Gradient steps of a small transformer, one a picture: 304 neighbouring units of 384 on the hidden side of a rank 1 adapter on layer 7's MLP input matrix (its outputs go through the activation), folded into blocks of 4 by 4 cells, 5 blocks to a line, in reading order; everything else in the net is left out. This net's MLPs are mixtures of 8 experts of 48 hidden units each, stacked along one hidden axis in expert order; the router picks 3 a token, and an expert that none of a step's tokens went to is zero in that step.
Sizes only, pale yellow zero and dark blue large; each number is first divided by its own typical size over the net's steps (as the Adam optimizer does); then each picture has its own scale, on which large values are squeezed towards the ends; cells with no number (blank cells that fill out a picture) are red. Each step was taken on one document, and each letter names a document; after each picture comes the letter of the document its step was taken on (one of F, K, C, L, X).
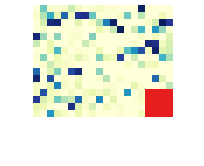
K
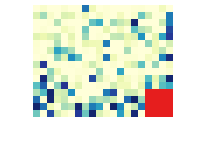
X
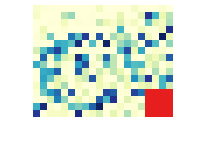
X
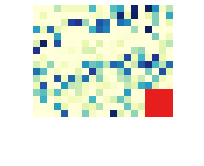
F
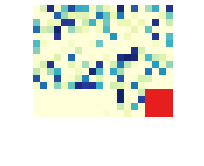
F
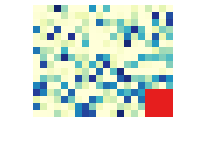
X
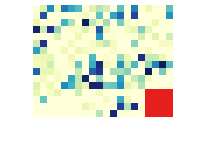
F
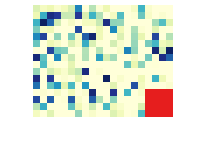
K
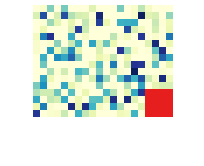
X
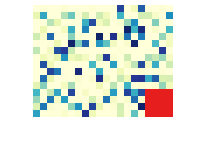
X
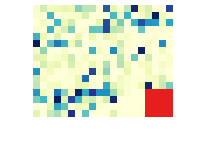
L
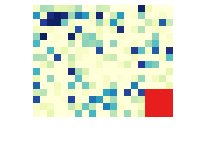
K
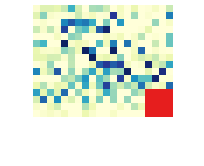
F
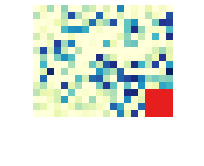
X
